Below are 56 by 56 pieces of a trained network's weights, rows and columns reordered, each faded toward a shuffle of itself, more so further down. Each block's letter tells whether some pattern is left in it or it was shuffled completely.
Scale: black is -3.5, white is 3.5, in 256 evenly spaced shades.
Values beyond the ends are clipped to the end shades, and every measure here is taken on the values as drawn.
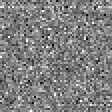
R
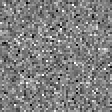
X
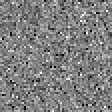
X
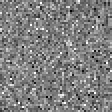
X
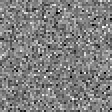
X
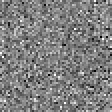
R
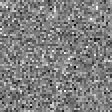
X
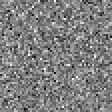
X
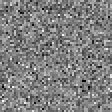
X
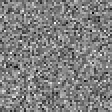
R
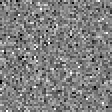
X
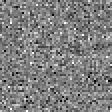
R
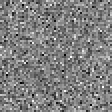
X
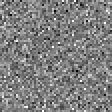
X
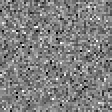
X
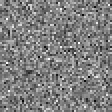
X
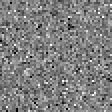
X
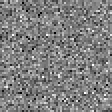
X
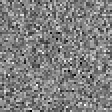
X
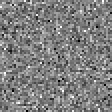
X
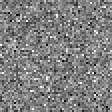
R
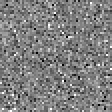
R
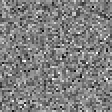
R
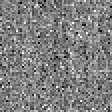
R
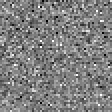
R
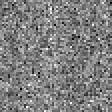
R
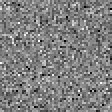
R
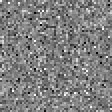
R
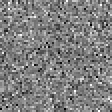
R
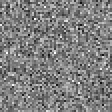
R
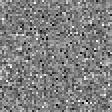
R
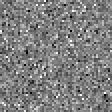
X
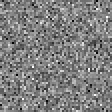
X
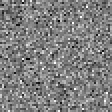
X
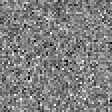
X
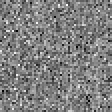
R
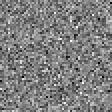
R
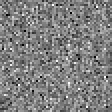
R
